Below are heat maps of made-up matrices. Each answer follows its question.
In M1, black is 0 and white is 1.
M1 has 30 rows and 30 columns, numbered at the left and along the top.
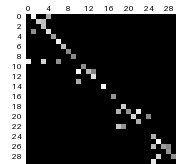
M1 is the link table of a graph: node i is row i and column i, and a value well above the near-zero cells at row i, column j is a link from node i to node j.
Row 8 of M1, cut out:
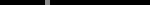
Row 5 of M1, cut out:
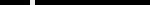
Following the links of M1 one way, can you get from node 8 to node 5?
yes
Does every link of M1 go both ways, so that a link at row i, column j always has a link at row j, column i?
no
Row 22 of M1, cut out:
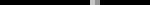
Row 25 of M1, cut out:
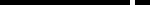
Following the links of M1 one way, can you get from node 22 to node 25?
yes
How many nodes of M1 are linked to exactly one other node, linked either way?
4
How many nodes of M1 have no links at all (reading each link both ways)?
1
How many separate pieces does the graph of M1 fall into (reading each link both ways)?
6
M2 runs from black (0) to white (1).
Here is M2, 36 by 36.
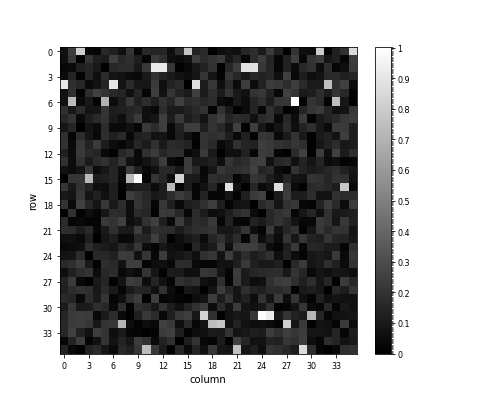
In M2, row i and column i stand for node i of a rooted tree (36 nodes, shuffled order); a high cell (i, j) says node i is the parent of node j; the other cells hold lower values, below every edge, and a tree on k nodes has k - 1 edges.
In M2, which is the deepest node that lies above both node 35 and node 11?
0
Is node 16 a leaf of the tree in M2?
no
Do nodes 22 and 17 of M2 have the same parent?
no
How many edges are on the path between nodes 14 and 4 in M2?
3
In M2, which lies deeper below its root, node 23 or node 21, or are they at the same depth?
the same depth
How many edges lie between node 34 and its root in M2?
2
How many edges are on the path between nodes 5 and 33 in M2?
2
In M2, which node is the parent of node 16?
4
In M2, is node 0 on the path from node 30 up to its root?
yes
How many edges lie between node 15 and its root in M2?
2
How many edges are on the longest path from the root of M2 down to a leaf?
3
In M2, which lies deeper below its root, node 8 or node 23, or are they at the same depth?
the same depth
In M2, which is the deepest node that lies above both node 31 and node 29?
0
